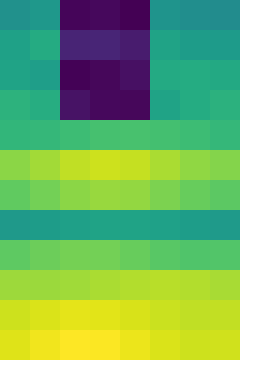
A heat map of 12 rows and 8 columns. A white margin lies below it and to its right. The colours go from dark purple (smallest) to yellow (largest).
The top middle is the ninth with the lowest average. The top left is the roughest part. An odd patch, lower than its surroundings, sits in the top middle.
